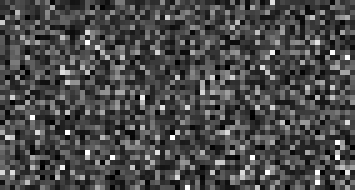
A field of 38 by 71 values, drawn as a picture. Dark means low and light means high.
Most values sit low, with a long tail of high ones. On average the colour sits 30% of the way up the scale. Fine speckle covers the field. No row or column stands out.
